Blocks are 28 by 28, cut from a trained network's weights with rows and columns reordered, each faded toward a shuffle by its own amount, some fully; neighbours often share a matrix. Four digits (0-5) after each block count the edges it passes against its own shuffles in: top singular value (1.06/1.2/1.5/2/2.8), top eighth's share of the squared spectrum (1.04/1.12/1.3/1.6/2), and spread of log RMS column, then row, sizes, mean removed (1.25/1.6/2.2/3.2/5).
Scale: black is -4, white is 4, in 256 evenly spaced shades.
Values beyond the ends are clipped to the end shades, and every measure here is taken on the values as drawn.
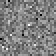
0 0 0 0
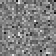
2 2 1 0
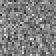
2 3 0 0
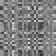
4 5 3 2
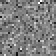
1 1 0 0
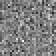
2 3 0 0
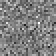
0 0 0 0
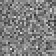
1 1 0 0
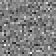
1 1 0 0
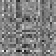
3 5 2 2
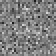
1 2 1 0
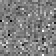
0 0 0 0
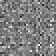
3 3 1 0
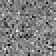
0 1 0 0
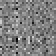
3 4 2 1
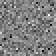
0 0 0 0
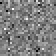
2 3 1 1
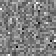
0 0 0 0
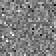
0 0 0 0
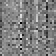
3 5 2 0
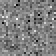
1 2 0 0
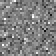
0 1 0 0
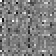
3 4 2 1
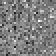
2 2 1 0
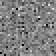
1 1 0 0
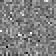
0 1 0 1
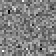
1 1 0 0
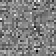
3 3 1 0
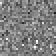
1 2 0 0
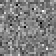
1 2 1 0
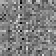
3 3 0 2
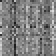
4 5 3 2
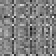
4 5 3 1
